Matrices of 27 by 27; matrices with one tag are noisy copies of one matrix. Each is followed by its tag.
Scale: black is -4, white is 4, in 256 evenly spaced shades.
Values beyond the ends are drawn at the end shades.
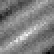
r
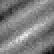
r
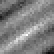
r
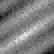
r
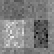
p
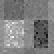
p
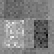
p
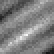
r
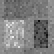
p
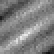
r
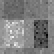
p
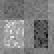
p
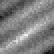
r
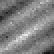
r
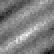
r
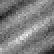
r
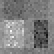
p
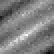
r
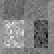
p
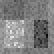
p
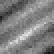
r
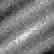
r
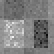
p
